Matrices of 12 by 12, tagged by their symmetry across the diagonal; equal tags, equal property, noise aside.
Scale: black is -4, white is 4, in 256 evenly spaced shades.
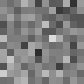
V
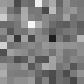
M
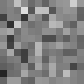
V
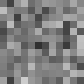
M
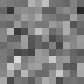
M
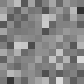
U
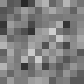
U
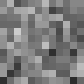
M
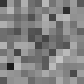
U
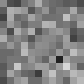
U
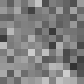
V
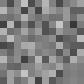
V
